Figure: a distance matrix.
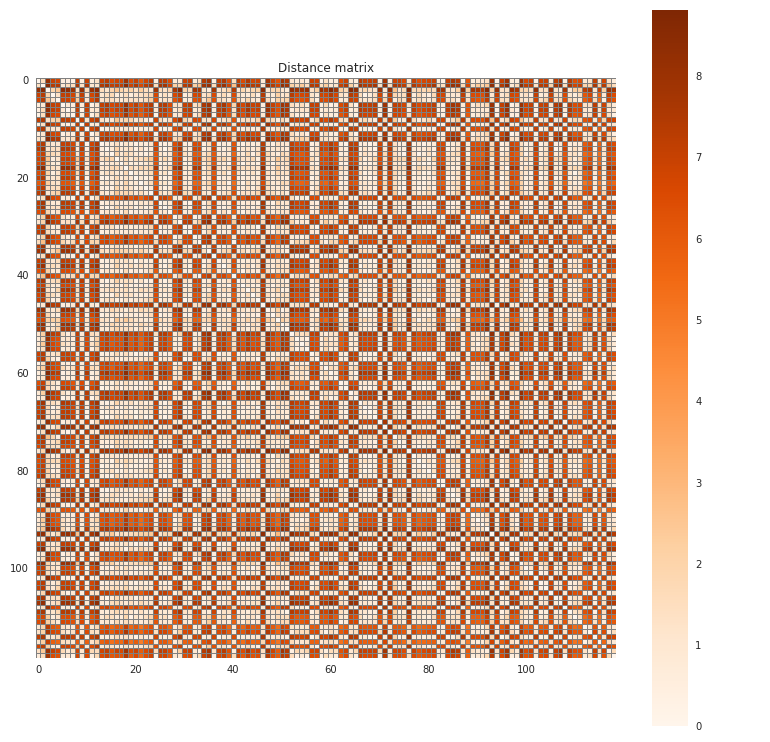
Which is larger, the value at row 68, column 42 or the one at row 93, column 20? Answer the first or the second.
the second
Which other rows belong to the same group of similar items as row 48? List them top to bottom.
2, 3, 4, 8, 10, 13, 14, 15, 16, 17, 18, 19, 20, 21, 22, 23, 25, 26, 27, 30, 31, 34, 35, 37, 38, 39, 41, 42, 43, 44, 45, 47, 49, 50, 51, 56, 57, 62, 63, 66, 67, 68, 69, 71, 73, 74, 75, 77, 78, 79, 80, 81, 84, 85, 86, 88, 93, 95, 96, 99, 100, 101, 103, 104, 106, 107, 109, 110, 111, 114, 116
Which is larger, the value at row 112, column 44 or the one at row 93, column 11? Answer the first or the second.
the second
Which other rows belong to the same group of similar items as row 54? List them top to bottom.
0, 1, 5, 6, 7, 9, 11, 12, 24, 28, 29, 32, 33, 36, 40, 46, 52, 53, 55, 58, 59, 60, 61, 64, 65, 70, 72, 76, 82, 83, 87, 89, 90, 91, 92, 94, 97, 98, 102, 105, 108, 112, 113, 115, 117, 118
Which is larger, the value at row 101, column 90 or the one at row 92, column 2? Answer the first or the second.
the second
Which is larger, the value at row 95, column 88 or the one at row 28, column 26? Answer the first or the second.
the second
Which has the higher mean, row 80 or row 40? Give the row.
40
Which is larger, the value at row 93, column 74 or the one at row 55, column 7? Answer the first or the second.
the first
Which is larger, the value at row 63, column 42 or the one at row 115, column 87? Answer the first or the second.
the second
